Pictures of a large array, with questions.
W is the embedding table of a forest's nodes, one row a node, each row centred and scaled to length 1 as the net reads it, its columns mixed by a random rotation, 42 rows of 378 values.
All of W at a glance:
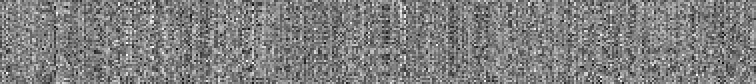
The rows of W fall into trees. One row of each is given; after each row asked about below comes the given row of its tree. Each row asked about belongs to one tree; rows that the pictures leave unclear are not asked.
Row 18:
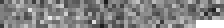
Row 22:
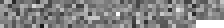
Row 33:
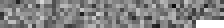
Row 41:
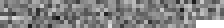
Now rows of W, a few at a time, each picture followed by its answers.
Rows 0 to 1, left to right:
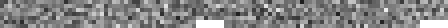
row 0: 33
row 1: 41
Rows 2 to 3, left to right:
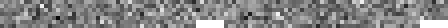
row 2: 41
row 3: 18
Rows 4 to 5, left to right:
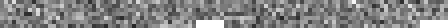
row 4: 18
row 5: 41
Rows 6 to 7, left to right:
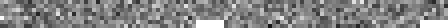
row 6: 41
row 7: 18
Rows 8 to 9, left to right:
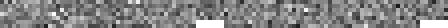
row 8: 18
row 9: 33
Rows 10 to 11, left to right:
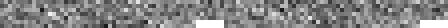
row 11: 18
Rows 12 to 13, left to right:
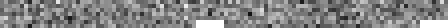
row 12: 41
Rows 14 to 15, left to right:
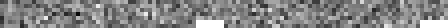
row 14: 33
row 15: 18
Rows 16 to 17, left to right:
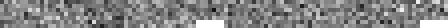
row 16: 18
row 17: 22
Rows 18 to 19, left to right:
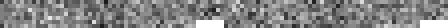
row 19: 18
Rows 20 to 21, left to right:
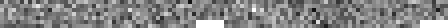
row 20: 22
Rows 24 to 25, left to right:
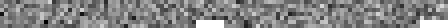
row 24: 33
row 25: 33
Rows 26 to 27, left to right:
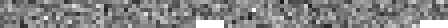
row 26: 33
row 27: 18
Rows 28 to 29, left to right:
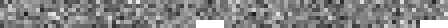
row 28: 18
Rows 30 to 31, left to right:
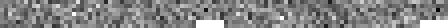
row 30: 22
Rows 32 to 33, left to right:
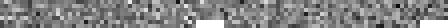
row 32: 41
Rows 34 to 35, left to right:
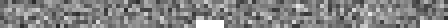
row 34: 33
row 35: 33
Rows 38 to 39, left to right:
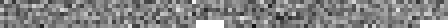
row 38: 22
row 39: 41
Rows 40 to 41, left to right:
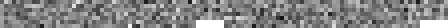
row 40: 22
